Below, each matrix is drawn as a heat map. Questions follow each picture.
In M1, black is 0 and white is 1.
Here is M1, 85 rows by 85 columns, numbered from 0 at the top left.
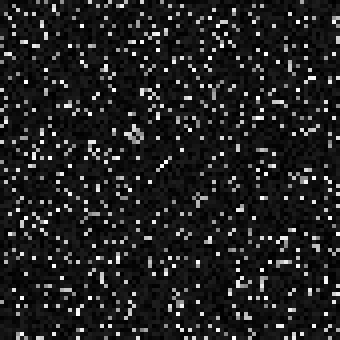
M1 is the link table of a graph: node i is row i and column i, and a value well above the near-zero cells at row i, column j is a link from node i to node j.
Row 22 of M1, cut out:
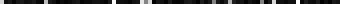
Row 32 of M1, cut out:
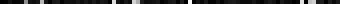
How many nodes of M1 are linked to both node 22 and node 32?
1
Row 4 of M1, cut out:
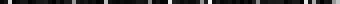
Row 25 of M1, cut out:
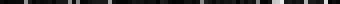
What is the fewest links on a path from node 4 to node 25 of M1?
2
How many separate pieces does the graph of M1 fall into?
2
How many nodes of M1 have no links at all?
1
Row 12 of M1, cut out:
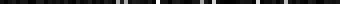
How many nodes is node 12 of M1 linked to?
7
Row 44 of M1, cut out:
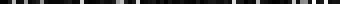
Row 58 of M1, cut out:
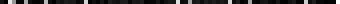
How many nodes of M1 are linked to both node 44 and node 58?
3
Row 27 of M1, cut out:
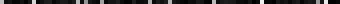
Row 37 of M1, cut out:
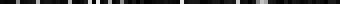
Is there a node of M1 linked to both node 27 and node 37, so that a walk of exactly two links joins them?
yes
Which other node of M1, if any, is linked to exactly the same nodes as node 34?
node 10
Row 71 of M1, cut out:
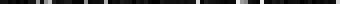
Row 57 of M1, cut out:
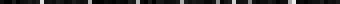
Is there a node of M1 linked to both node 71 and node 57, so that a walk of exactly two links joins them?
no
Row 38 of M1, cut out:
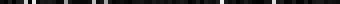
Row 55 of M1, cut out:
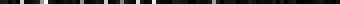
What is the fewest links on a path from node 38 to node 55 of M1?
1
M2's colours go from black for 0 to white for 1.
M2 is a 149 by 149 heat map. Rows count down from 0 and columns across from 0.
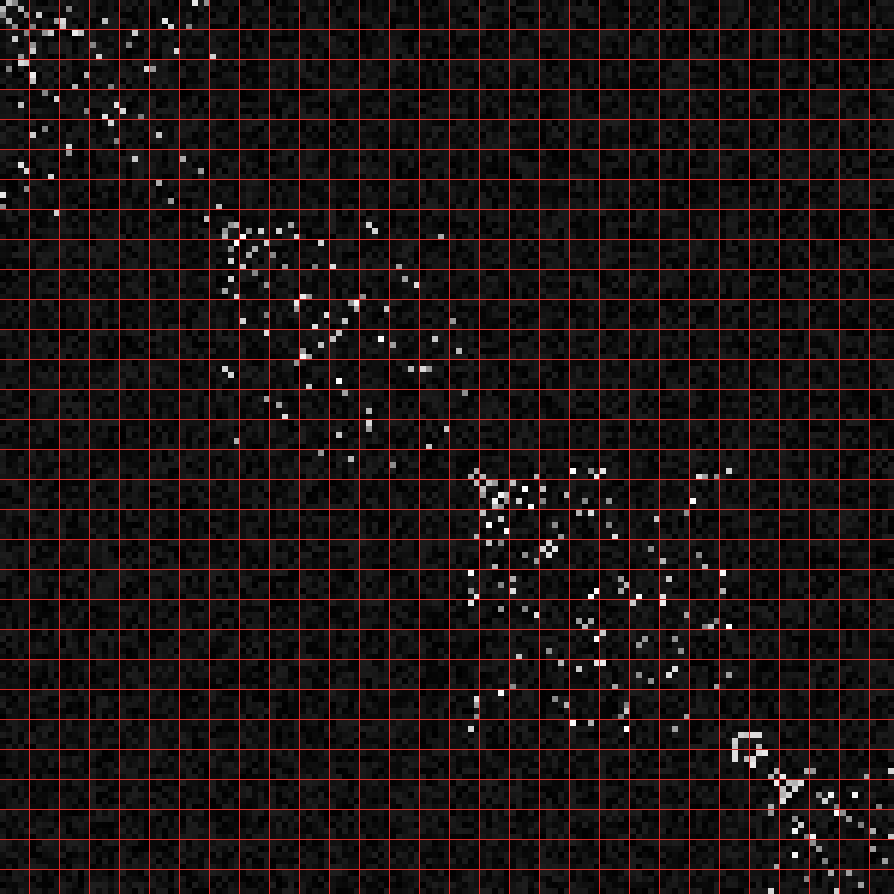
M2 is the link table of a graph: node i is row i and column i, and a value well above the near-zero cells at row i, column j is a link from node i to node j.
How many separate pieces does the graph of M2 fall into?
5
